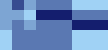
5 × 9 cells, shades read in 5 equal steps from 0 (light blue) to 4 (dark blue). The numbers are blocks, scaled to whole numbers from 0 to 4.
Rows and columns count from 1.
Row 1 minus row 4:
1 1 -1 0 0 0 0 0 0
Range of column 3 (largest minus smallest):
2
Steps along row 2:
same down up same same down same same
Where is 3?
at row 1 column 2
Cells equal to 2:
20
